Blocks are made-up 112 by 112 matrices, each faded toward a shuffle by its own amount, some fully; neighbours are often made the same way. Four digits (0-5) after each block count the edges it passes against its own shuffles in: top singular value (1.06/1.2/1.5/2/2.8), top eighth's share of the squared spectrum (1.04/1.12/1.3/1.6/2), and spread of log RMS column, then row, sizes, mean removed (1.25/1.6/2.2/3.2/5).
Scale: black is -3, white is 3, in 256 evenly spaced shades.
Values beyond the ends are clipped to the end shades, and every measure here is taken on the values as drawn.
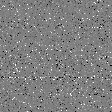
2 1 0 1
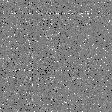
2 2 1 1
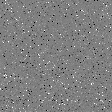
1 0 0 0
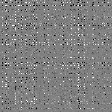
3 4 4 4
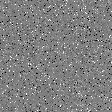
0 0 0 0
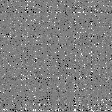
2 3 2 2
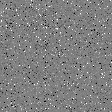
1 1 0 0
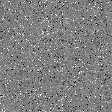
1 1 1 1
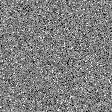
0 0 0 0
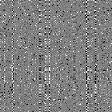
5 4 3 2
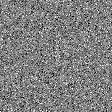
1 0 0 0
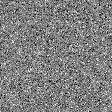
2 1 0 0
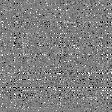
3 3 2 3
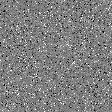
0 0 0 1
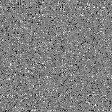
1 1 0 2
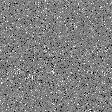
0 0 0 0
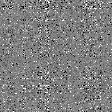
2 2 3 3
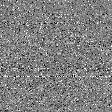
1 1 0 2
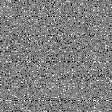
4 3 1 2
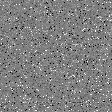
2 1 0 0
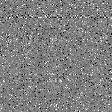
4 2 0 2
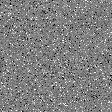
2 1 0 0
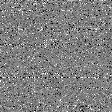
2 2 0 3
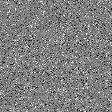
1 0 0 1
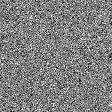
1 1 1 0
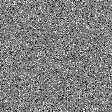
1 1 0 0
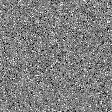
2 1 0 0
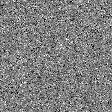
1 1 0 0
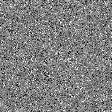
3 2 2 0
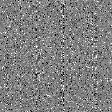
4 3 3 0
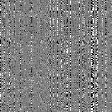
5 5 4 2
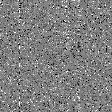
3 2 2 0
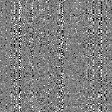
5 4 4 2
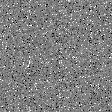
3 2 1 0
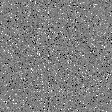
2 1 1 0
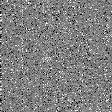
3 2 2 0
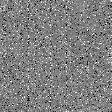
3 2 2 0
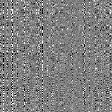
5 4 4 2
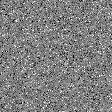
2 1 0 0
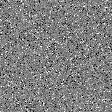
1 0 0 0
